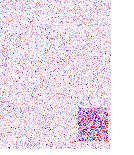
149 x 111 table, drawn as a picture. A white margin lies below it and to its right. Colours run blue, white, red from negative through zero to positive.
Slope: none. Histogram: heavy tails on both sides. Stripes: none. Odd patch: rougher, in the bottom right.
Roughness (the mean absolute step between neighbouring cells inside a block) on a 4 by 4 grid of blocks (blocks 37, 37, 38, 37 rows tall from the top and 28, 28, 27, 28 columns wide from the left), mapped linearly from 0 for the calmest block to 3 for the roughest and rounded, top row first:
0 0 0 0 | 0 0 0 0 | 0 0 0 0 | 0 0 1 3
